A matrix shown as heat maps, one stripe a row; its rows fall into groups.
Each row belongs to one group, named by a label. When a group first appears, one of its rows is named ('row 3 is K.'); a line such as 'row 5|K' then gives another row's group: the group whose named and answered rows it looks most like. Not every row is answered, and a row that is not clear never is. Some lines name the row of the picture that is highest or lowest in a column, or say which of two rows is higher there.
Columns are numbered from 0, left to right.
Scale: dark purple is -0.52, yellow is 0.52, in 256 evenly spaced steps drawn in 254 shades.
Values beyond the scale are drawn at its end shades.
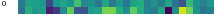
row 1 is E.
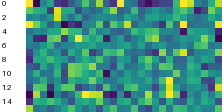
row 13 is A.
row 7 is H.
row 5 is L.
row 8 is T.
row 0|H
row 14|T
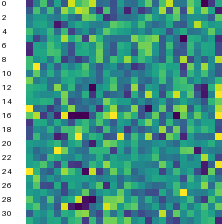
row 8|H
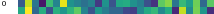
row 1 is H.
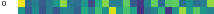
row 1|E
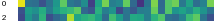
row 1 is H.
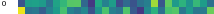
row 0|H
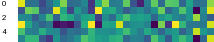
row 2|L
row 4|L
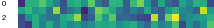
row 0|T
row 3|H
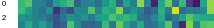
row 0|A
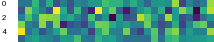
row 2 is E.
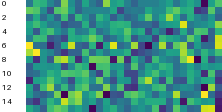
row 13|L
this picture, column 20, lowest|4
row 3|H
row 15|L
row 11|T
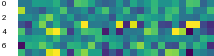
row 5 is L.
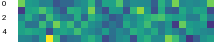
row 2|A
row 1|T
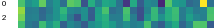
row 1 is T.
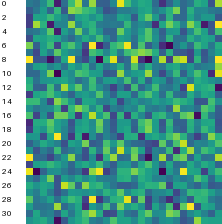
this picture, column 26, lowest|10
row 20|H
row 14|A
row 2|T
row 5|T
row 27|E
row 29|E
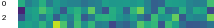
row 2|H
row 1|T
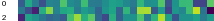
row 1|L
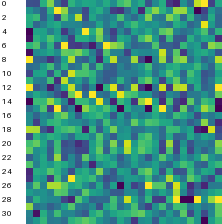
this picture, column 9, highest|13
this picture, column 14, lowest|7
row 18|A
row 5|T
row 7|H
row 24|T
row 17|L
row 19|T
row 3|L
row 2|A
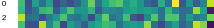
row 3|L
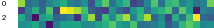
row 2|L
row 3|E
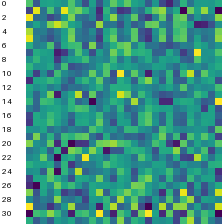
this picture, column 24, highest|7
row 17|T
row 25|T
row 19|H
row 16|T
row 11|T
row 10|E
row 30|T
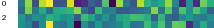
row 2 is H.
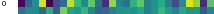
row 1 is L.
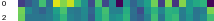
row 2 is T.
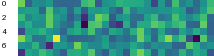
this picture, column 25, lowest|5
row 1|A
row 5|A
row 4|T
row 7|T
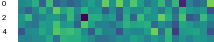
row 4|H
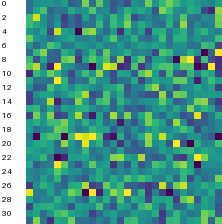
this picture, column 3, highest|14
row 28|E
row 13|H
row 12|L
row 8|E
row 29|T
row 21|H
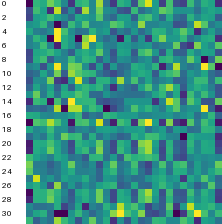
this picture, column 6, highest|14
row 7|T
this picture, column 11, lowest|15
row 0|T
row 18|L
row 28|T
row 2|T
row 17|T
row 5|A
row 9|L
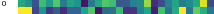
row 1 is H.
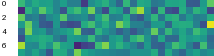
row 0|A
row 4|H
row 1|T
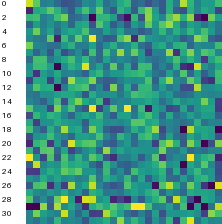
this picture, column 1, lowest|29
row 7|E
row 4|H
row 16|T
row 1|T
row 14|L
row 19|T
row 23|H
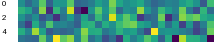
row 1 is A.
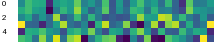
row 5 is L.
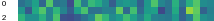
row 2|L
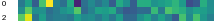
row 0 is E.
